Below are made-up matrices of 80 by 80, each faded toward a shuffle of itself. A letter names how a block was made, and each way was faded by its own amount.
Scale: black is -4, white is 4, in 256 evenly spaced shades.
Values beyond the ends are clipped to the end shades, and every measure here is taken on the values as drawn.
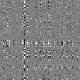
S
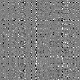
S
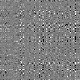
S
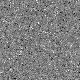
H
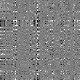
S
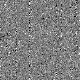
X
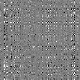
S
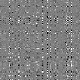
S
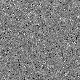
H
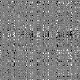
S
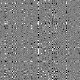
S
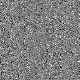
X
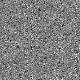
X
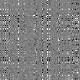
S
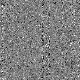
X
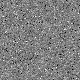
H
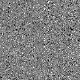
X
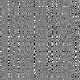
S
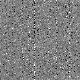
X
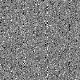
X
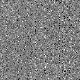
X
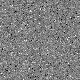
H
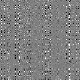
S
